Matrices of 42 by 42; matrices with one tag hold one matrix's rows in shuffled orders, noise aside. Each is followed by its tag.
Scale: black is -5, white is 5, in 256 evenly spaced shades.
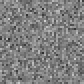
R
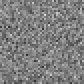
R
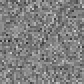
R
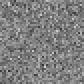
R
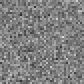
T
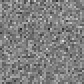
T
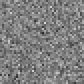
R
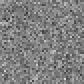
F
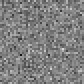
T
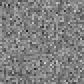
R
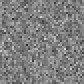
F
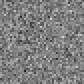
T
